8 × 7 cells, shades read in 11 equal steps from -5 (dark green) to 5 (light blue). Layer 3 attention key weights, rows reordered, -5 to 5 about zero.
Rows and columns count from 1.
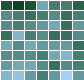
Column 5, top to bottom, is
-1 0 2 -2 1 2 -2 1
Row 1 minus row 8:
-7 -9 -5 3 -2 -6 -4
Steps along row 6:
same same down up up down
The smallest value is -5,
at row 1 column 2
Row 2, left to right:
0 -1 -2 -1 0 -2 -1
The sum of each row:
-16 -7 1 -4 5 3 2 14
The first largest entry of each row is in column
4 1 5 2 1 6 2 6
